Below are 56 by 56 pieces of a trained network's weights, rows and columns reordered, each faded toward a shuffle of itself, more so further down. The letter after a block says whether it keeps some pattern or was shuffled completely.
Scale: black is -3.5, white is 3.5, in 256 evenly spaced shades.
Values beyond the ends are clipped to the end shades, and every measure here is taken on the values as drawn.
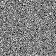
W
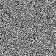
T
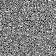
W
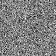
T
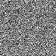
T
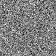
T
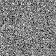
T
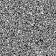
T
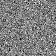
W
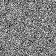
W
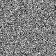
W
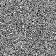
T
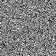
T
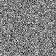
T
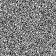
W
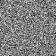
T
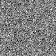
T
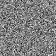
T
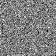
T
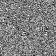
T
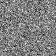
W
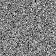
W
